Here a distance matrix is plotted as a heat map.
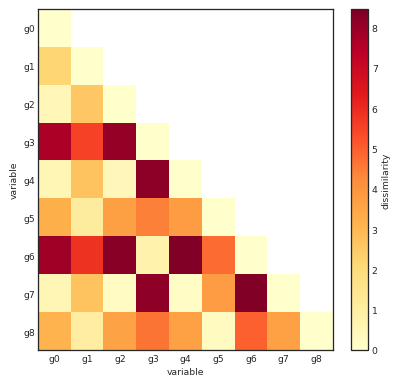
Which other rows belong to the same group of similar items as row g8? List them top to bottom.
g1, g5
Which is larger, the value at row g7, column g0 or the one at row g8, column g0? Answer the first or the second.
the second
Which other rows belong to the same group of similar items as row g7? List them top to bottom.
g0, g2, g4
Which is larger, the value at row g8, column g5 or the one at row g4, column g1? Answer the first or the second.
the second
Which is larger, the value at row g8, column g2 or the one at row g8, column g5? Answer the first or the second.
the first
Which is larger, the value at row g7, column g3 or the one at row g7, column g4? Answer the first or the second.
the first
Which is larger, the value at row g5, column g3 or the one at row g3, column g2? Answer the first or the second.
the second
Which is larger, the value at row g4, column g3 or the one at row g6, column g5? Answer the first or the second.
the first
